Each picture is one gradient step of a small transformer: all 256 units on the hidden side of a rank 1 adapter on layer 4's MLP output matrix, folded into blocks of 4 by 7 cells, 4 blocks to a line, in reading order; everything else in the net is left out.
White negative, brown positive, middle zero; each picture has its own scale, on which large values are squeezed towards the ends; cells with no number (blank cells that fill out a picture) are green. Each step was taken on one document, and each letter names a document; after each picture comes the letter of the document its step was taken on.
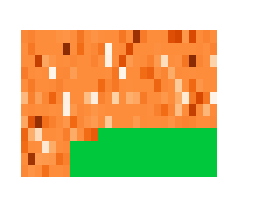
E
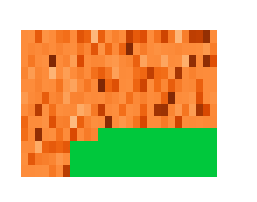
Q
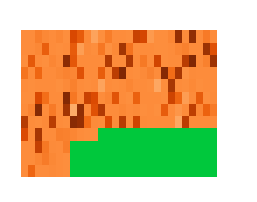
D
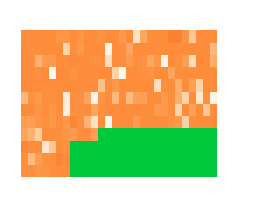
E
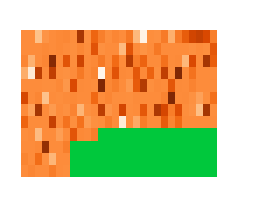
Q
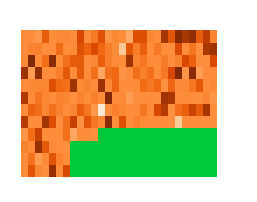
Q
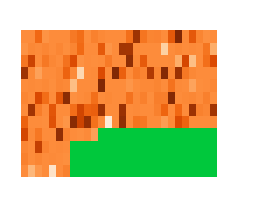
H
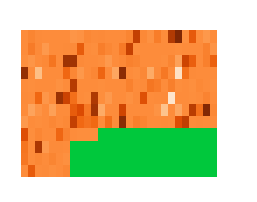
H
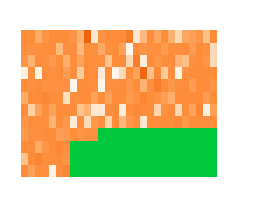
H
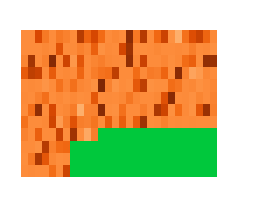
Q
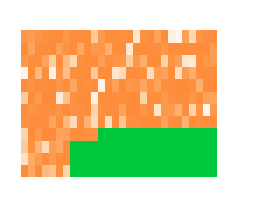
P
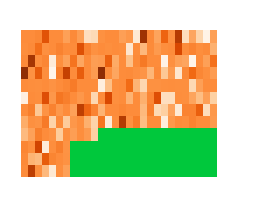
P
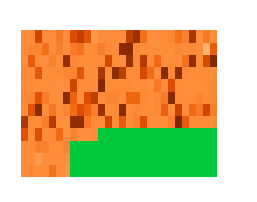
D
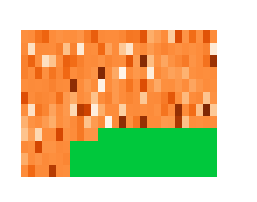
H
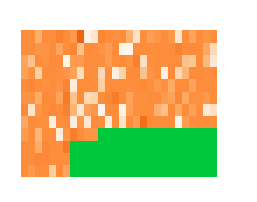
D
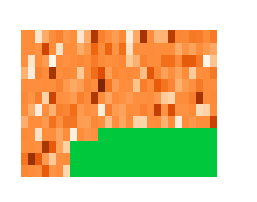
Q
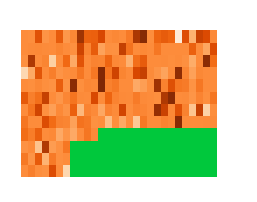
Q
